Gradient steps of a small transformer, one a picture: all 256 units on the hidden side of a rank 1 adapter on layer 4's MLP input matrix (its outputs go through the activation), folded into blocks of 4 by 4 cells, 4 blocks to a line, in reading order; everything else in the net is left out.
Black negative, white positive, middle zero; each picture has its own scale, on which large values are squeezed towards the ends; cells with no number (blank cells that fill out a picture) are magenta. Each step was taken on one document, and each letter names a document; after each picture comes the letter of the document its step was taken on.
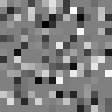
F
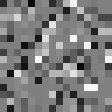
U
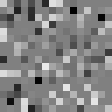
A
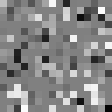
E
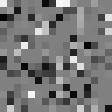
F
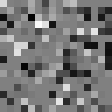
A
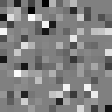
A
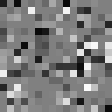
U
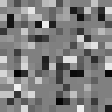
F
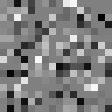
U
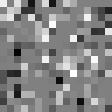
E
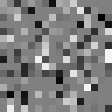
U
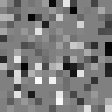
F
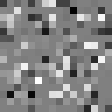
A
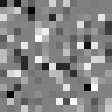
U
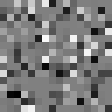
E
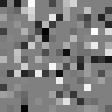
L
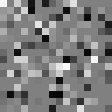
L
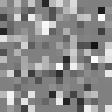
A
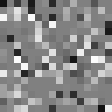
L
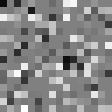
E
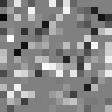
U
